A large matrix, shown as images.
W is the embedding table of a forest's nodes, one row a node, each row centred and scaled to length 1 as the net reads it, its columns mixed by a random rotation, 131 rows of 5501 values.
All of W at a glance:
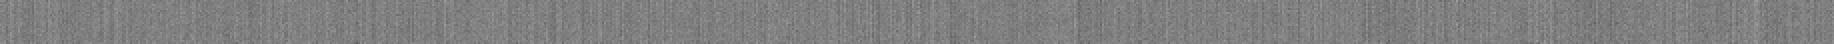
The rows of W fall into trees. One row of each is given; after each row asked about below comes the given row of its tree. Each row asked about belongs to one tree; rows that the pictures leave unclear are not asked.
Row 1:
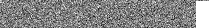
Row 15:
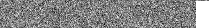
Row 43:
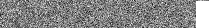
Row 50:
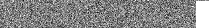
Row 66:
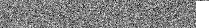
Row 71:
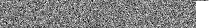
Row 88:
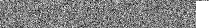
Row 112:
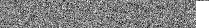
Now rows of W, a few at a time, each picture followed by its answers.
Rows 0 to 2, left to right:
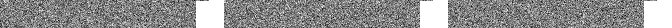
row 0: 15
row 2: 66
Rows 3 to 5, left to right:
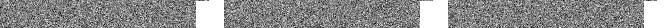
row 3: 15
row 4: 43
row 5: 66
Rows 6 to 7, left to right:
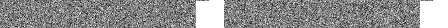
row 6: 50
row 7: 112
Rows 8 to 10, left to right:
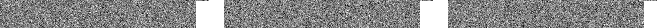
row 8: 15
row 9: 15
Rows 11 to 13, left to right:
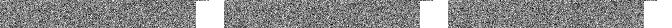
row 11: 88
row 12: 88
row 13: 88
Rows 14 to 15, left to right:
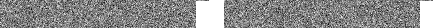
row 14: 43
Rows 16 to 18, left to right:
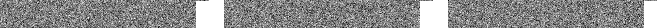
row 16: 71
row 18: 112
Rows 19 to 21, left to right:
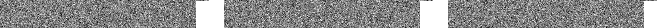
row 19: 15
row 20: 15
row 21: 71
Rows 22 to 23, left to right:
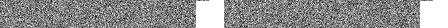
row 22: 50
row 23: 88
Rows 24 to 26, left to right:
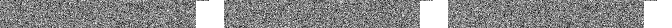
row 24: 112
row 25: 88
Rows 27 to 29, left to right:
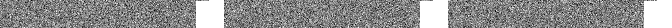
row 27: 66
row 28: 43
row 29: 88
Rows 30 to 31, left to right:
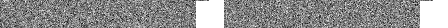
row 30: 15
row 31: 50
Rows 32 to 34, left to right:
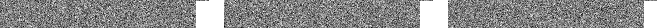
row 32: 50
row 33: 1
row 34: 66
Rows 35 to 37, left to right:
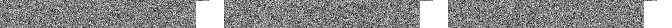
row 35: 66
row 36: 112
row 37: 50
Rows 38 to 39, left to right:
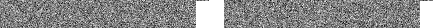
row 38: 112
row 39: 112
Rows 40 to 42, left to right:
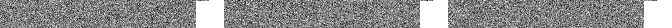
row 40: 66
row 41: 112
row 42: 43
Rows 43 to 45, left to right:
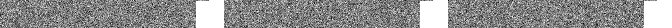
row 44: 88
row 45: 112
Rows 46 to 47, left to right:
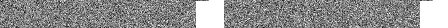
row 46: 71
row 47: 71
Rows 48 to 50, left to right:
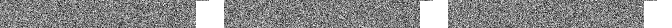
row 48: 112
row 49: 15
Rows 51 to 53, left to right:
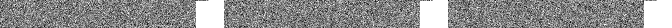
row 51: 71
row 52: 88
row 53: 112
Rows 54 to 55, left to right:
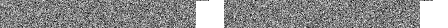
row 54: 112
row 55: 66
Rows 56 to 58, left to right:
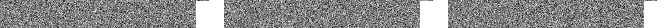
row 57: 43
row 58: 50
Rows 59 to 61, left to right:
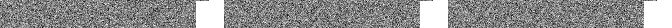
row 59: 66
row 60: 112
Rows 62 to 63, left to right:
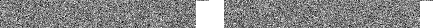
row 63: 43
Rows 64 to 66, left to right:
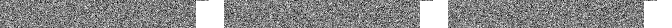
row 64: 50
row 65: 66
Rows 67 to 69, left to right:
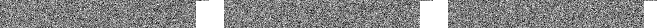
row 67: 66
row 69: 50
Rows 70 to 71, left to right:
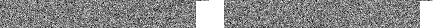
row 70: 66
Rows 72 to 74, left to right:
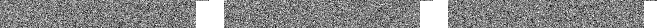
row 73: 66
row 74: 15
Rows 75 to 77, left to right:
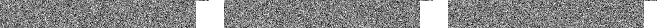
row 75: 15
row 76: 15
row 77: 66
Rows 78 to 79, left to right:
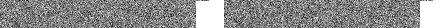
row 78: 43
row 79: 43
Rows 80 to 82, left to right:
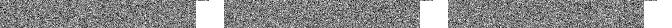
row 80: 15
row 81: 66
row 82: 112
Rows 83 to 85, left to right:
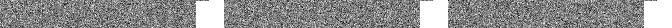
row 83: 88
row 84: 112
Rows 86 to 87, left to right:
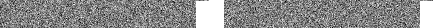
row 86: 15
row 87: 43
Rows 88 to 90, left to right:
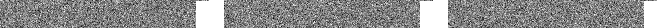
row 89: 66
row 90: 71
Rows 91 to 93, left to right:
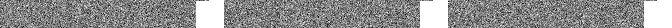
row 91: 50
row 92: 1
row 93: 66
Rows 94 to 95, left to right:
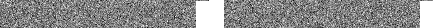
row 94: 1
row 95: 43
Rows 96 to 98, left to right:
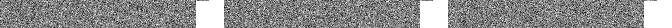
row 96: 112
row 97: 15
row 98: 43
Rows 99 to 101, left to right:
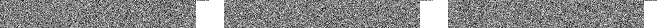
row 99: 50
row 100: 1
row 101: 112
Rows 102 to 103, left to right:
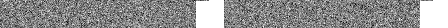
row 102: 15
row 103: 112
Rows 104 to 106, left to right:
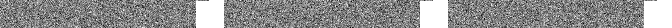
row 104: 15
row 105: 66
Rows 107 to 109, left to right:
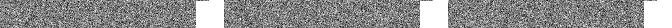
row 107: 112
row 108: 112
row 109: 15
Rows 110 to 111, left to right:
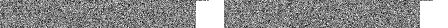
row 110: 88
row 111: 88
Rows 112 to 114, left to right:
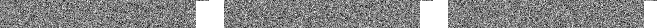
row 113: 15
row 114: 43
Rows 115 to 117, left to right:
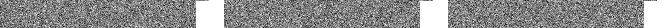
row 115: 15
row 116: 15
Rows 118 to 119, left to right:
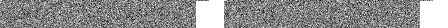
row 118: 1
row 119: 88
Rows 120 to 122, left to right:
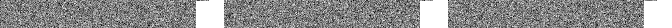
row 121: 66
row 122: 112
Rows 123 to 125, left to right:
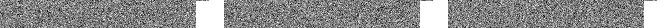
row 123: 88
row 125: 50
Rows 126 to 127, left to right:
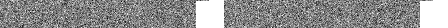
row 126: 88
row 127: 66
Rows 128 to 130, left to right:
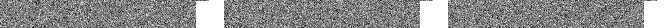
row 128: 71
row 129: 88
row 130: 66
